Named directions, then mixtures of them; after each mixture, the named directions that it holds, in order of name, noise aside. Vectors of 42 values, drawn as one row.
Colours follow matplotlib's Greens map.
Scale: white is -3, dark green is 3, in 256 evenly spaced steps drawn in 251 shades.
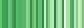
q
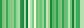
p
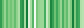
p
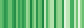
q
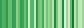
p, q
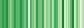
p, q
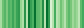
p, q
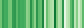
q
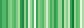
p, q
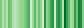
q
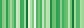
p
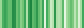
p, q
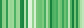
p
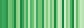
p, q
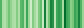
p, q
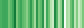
q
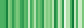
p, q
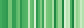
p, q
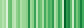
p, q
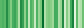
p, q
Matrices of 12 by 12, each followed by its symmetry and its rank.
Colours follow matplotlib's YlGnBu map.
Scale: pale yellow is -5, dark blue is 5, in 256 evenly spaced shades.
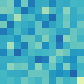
symmetric, full rank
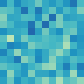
neither, full rank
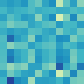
neither, rank two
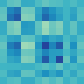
symmetric, rank two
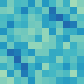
symmetric, full rank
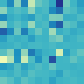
antisymmetric, rank two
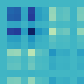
symmetric, rank one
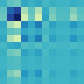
symmetric, rank one
